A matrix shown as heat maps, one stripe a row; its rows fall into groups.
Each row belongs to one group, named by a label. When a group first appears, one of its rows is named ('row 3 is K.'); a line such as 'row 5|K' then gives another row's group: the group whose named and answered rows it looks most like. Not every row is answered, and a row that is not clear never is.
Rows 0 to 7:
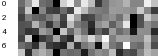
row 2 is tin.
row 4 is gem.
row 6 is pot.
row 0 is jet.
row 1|gem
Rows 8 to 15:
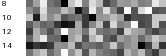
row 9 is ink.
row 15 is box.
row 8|jet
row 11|pot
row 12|box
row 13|jet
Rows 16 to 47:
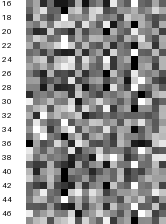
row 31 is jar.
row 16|pot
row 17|jet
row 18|box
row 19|jar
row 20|pot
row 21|box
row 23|pot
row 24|jar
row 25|jar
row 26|pot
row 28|pot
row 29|tin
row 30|ink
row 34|jar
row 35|jet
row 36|tin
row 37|ink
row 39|pot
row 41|gem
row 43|jet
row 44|box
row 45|pot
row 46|ink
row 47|jar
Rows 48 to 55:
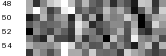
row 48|jar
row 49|jar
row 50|tin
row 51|tin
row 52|tin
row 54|jar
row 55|box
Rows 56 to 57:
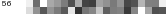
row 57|ink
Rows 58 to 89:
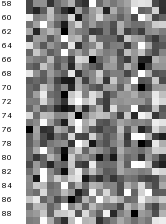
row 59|pot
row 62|gem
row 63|box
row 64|ink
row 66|tin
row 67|tin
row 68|ink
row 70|tin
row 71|jet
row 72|jet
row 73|pot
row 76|tin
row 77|ink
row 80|gem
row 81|ink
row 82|jet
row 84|box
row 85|ink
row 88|jar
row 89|jet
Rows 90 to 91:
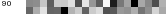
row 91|jet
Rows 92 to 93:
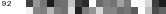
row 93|ink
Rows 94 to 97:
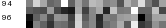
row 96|tin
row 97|tin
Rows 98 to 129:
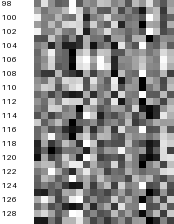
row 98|box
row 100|ink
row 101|jar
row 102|ink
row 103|tin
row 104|pot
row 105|jet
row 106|jet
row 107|jet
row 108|pot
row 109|jar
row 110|jar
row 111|pot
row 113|tin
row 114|tin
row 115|gem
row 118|tin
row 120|tin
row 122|jet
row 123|box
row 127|pot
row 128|jar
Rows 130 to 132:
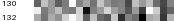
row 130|box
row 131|ink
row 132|jar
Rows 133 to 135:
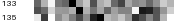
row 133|jet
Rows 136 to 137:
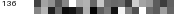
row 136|box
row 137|pot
